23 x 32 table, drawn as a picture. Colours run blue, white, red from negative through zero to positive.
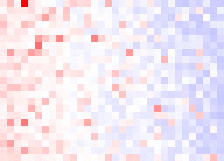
The values are skewed, with a long tail toward high values. No regular stripes run through it. The texture is fine-grained noise. Overall the values sit about 50% of the way up the scale. There is an overall slope up to the left.
